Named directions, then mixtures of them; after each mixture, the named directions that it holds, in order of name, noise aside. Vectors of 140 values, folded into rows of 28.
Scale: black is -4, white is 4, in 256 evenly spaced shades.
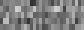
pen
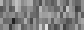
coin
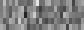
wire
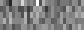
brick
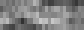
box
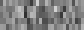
pen, wire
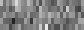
coin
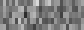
wire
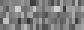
pen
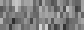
coin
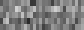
pen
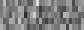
wire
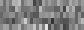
box, coin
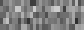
pen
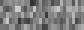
pen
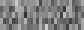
coin, wire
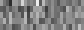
brick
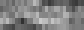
box
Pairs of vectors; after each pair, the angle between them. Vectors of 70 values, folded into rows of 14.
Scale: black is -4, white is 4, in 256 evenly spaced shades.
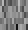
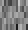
nearly parallel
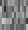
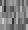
nearly parallel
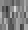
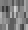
nearly parallel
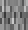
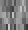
orthogonal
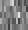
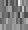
partly opposed
